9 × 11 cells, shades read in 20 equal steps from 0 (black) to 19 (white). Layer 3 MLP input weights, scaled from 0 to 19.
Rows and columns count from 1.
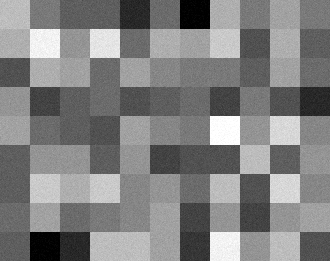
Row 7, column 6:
11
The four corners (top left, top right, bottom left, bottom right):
14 9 7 6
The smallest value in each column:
6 0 3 6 3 5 0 5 5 6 3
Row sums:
91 133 106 75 120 96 125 103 103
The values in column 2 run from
0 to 18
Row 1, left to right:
14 9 7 7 3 8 0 13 9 12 9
